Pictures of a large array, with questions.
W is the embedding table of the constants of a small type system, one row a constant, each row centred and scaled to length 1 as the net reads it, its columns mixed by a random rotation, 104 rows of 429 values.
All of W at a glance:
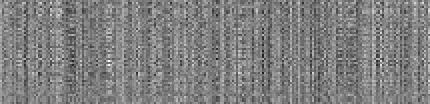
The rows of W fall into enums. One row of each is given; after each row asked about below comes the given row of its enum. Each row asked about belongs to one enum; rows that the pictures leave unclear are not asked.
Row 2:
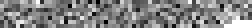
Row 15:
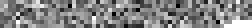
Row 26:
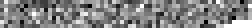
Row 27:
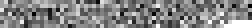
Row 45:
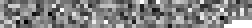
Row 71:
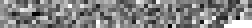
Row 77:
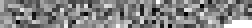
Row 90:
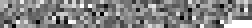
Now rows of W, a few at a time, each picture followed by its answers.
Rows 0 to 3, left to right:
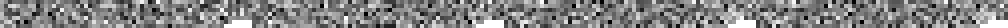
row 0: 45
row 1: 15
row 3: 2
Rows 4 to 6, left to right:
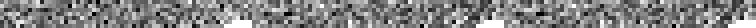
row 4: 2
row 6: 71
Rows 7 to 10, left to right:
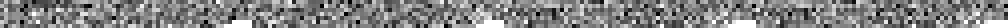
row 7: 26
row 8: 2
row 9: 27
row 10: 27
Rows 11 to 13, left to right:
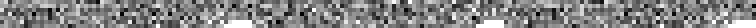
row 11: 27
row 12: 45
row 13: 27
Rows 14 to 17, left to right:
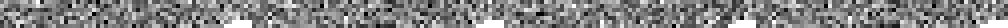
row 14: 2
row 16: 71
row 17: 15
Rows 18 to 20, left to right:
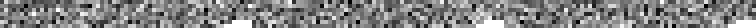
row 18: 26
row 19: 2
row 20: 77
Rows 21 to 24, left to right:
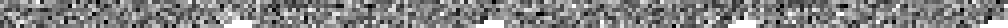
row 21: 2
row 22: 26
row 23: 71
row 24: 26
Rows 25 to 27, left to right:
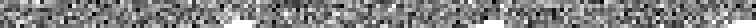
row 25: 2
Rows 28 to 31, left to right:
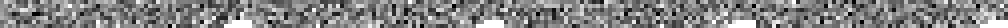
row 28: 71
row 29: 77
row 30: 27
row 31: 2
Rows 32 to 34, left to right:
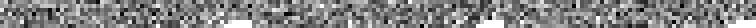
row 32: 27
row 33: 71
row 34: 15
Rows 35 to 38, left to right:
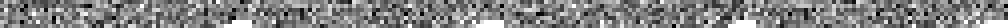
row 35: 26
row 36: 27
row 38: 27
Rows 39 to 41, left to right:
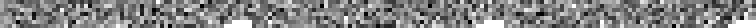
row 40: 15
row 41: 71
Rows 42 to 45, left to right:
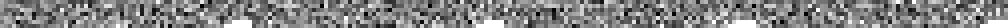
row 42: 77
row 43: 15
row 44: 27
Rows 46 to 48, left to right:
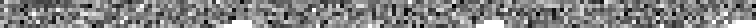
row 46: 26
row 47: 77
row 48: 27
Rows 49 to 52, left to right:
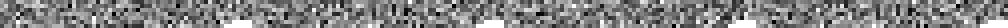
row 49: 15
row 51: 71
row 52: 77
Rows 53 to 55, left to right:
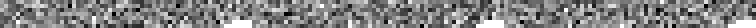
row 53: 15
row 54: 71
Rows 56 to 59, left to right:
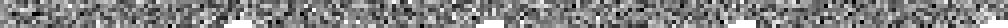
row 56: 71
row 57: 45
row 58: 15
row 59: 2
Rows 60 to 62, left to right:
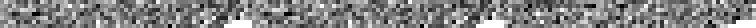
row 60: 71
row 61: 71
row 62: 26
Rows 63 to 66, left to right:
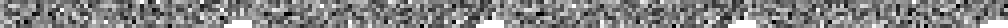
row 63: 45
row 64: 71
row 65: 71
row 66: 77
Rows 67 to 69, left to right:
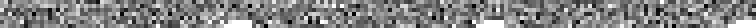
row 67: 27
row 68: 90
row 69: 77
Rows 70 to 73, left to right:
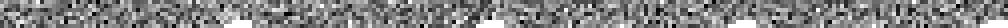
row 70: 2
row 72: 77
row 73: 77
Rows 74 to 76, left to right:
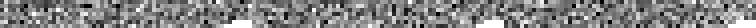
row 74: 26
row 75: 77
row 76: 2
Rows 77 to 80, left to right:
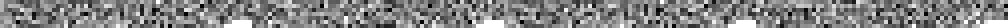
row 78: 15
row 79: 77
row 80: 27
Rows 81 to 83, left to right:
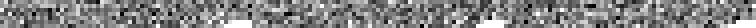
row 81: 27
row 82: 71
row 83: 26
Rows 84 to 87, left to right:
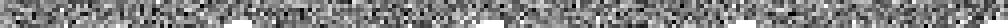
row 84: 77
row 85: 27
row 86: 15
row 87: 71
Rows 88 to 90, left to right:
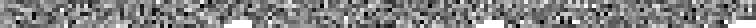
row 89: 15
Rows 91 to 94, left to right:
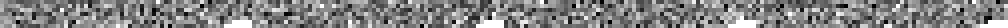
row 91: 77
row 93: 2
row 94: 26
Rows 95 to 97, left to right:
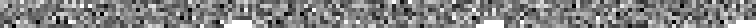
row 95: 90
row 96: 45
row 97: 15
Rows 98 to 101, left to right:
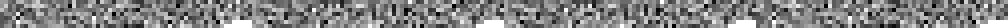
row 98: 15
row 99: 77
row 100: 77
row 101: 15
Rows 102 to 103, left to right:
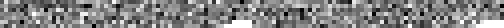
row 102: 26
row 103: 27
